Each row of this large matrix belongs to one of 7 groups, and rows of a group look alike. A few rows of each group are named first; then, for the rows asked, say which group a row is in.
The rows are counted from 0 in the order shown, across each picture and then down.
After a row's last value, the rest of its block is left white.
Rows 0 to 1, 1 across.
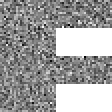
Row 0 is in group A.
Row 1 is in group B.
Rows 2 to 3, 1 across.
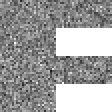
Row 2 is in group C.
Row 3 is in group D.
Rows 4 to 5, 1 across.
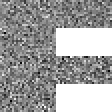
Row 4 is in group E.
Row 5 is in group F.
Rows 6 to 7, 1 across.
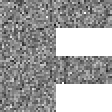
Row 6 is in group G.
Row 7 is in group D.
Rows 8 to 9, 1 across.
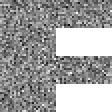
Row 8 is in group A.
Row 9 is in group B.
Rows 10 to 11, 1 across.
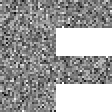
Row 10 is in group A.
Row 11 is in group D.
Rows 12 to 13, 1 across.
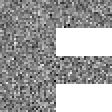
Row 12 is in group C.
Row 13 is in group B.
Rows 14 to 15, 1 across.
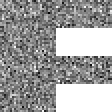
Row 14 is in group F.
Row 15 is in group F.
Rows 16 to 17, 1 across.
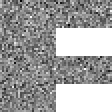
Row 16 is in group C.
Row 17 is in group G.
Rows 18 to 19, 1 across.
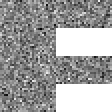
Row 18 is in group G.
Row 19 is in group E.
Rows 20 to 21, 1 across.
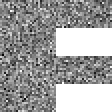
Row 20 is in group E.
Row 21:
A
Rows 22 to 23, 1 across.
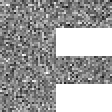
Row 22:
A
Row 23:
E
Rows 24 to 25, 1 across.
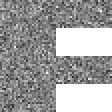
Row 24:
F
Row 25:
E
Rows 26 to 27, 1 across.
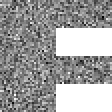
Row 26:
A
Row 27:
C
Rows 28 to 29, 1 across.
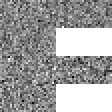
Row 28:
D
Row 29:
G
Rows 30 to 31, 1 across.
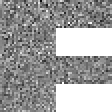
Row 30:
E
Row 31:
D
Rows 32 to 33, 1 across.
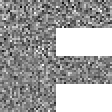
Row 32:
F
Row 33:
B
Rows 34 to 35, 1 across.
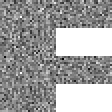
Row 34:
B
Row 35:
B
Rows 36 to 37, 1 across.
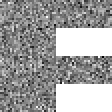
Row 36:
G
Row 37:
F
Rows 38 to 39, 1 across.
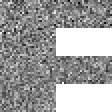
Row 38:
G
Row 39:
D
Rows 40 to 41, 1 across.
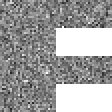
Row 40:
D
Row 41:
E
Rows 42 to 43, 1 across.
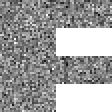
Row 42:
C
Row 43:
D
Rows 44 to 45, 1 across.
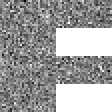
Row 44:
E
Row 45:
F
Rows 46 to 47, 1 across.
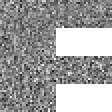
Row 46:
D
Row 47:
B
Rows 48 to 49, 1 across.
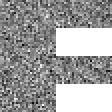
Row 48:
E
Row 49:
C
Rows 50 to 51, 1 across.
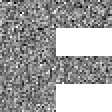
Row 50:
G
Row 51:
D
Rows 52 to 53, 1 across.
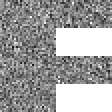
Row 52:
C
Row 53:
F
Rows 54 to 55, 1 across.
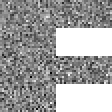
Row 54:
E
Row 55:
B
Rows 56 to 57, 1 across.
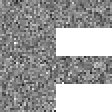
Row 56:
C
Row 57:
D
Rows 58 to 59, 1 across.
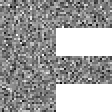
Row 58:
A
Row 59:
E
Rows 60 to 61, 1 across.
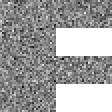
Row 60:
G
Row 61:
B
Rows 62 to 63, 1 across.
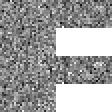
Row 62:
D
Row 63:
D
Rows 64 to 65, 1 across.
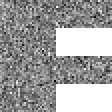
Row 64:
F
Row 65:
G
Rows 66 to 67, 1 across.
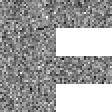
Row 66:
G
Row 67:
B
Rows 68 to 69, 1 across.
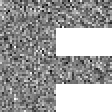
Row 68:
F
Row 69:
C
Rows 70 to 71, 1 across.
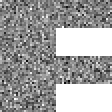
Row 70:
A
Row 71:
C
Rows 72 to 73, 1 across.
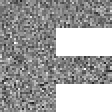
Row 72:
C
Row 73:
G
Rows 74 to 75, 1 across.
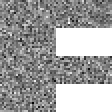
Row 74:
E
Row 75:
B
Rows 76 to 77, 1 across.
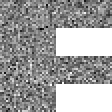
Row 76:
G
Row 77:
A
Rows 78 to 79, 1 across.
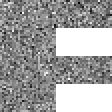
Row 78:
G
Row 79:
E
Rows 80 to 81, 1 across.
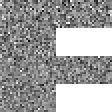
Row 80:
F
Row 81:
G
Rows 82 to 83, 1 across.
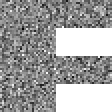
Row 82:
D
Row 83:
G
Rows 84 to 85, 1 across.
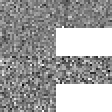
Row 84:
D
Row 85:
F
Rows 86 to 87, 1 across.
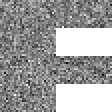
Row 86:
D
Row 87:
A
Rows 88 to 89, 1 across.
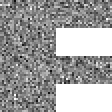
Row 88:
A
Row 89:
C
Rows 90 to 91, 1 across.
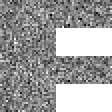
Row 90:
C
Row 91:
A
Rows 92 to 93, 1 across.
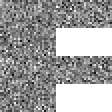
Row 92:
F
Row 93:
F
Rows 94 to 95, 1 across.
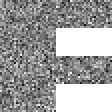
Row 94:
F
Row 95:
D
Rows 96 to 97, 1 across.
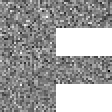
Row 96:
E
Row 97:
F
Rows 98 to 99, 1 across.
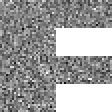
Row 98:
D
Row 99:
E
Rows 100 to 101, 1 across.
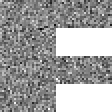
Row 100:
G
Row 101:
F
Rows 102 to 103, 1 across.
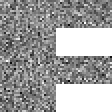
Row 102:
A
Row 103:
A
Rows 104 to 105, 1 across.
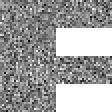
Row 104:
F
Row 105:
A
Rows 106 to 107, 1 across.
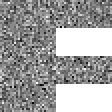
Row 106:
E
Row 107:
G
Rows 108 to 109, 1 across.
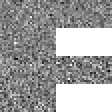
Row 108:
C
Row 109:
F
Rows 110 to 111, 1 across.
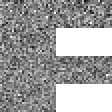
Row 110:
G
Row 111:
A
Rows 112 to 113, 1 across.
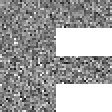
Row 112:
C
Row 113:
A
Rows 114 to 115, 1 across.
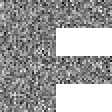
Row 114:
F
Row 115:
F
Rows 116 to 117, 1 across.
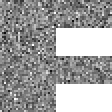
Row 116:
G
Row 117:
C
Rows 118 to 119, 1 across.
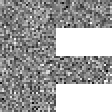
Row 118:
C
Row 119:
B
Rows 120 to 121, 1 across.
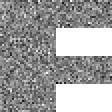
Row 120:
F
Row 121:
E
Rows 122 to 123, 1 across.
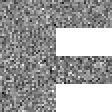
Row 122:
B
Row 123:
D
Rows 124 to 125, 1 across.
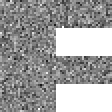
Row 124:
D
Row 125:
G
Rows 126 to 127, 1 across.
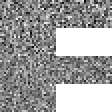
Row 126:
B
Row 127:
A
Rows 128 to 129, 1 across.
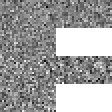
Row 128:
C
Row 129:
D
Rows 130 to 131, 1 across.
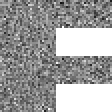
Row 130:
A
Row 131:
F
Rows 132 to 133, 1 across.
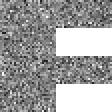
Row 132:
E
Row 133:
F
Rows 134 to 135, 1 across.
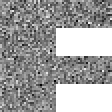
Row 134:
E
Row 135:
G
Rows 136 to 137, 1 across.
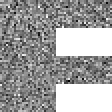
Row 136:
A
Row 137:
A
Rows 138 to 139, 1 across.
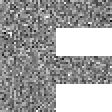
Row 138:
E
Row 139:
B
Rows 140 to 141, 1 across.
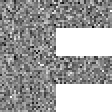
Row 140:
B
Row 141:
B
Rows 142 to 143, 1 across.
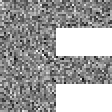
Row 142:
F
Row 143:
B
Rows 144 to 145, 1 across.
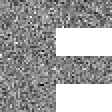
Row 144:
C
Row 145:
G
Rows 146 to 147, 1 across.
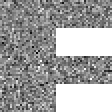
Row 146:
B
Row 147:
G
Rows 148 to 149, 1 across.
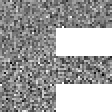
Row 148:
D
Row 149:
A
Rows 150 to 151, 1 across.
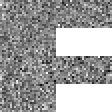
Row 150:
F
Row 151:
G
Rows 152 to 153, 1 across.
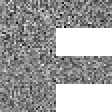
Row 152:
E
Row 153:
B
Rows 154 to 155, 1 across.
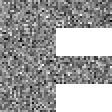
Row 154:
E
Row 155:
B
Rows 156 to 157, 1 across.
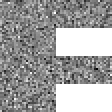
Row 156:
G
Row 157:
C
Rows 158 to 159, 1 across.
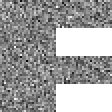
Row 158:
F
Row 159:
C
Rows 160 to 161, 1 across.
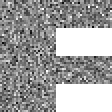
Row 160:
B
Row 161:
A
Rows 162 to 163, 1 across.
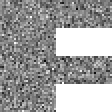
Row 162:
C
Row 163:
D
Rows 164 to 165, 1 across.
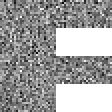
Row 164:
B
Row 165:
A
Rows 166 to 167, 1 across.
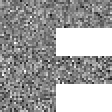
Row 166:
C
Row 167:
F
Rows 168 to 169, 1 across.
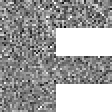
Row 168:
B
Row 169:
G
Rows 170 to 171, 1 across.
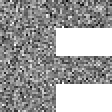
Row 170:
D
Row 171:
A
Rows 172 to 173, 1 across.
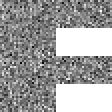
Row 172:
F
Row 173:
F
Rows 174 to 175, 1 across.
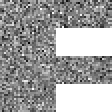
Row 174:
D
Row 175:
E
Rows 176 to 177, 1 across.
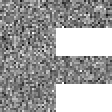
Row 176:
D
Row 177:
D
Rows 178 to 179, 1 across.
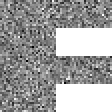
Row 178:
B
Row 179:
C
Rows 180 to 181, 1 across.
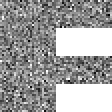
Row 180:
F
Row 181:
A
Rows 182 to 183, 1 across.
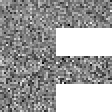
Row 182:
A
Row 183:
F
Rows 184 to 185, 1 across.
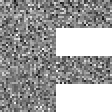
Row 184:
A
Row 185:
F
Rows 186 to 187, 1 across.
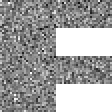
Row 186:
G
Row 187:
C
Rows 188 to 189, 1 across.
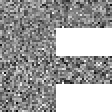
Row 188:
D
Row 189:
A
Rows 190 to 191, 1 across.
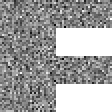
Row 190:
B
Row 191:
B
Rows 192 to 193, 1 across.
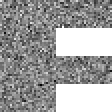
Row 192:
A
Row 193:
G
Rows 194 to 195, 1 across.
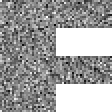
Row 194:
G
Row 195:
C
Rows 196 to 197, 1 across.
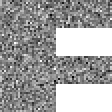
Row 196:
C
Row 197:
G
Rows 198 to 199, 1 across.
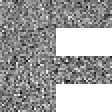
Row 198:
G
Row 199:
A
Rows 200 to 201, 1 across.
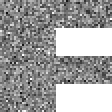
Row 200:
D
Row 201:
A
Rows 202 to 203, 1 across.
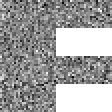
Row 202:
F
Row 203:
G
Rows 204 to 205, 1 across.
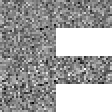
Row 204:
G
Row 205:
G
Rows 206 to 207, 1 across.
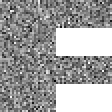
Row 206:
E
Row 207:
B
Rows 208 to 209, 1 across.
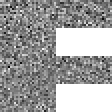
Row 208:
A
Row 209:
F
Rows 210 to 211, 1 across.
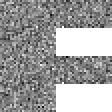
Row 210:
D
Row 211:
D
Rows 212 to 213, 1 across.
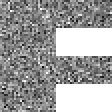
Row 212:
E
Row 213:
E
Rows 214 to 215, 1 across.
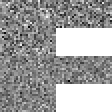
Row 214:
E
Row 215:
A
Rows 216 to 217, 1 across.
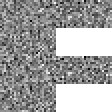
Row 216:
B
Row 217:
B
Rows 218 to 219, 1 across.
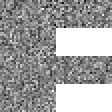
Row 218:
B
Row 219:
D
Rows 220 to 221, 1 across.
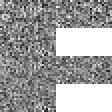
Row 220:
F
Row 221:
F
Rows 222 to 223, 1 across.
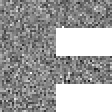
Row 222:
D
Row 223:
C
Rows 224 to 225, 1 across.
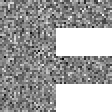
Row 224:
B
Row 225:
B
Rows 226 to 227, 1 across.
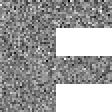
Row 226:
F
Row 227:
G
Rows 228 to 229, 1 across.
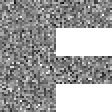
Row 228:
B
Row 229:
E
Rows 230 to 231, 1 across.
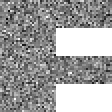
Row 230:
E
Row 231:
D
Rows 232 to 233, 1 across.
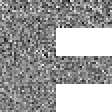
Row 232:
F
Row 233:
B
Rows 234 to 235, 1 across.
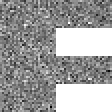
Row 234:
E
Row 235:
E
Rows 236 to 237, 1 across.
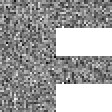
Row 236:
A
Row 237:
C
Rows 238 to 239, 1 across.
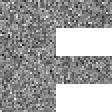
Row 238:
E
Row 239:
C
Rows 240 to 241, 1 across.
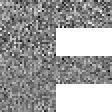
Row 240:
F
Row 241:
F
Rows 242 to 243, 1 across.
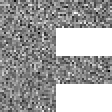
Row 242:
A
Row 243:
F
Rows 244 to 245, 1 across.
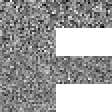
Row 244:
D
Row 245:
E
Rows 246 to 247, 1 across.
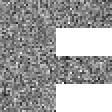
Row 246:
E
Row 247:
D
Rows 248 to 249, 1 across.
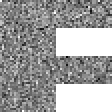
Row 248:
G
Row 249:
D
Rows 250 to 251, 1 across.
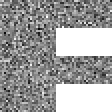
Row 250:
A
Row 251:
A
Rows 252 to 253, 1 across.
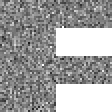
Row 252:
D
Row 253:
B
